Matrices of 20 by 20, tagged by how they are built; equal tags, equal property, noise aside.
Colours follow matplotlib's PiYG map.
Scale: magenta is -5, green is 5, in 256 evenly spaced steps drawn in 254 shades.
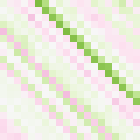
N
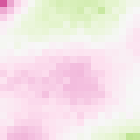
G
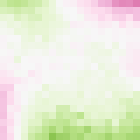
G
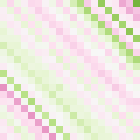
N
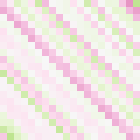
N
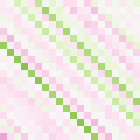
N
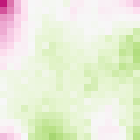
G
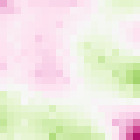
G
